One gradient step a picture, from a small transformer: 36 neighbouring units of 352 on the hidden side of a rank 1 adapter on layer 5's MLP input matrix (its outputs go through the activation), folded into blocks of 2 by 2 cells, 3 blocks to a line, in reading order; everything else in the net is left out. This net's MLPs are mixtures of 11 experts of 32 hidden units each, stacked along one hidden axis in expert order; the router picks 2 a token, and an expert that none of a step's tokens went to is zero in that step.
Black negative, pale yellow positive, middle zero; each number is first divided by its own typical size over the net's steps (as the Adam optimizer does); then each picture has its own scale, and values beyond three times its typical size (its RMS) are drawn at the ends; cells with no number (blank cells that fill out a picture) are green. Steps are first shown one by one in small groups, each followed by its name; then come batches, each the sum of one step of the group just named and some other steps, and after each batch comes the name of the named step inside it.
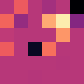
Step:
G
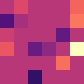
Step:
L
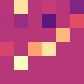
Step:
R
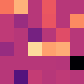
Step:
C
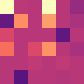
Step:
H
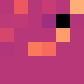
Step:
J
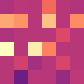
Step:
R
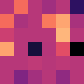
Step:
G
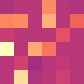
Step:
R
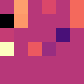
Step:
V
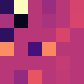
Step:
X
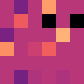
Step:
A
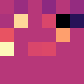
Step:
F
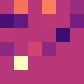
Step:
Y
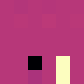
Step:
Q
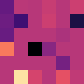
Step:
X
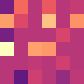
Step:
X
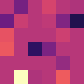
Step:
F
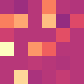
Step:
F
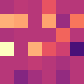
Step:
F
